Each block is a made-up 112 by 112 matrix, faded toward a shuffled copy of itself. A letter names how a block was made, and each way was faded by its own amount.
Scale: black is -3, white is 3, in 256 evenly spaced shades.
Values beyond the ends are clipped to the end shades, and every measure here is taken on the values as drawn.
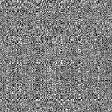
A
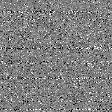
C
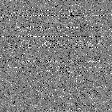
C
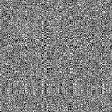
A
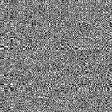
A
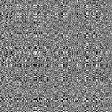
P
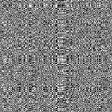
P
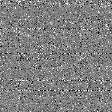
C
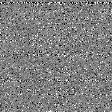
C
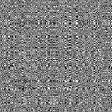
P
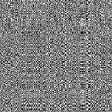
P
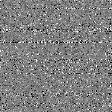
C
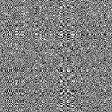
P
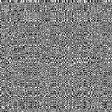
P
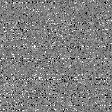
C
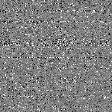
C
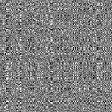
P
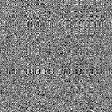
A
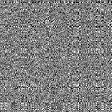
A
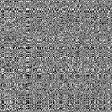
P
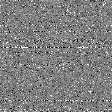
C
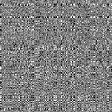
P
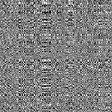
P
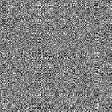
A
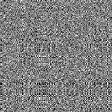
A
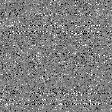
C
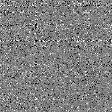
C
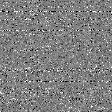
C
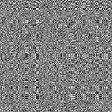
P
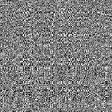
A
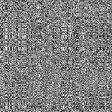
A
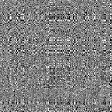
P
